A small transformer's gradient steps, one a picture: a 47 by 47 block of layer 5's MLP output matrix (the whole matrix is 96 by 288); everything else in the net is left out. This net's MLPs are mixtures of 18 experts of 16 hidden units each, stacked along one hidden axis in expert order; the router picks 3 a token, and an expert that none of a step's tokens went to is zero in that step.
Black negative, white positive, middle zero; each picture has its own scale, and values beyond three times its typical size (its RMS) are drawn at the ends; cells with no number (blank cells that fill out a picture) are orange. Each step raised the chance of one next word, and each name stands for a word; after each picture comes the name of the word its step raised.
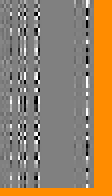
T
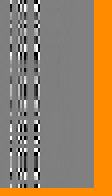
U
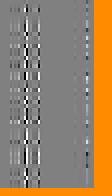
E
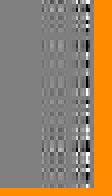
U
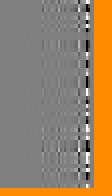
U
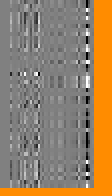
U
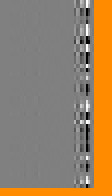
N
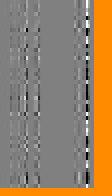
N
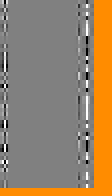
T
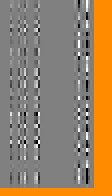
N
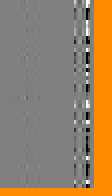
N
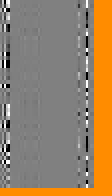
T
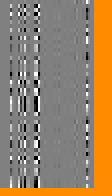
T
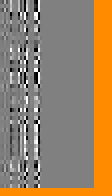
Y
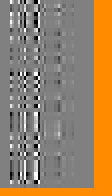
U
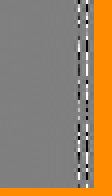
U
